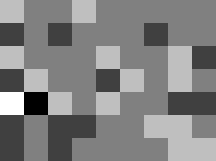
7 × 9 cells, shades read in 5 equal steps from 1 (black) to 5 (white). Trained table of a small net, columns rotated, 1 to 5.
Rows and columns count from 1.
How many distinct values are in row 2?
2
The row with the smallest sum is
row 2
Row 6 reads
2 3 2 2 3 3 4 4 3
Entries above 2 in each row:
9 6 8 7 6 6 7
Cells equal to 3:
34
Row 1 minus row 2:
2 0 1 1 0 0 1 0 0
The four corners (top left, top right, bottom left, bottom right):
4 3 2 4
